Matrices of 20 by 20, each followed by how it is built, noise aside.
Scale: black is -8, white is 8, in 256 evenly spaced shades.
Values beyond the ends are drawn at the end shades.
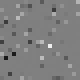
sparse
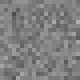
noise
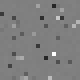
sparse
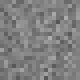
noise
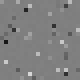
sparse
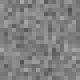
noise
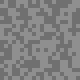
noise
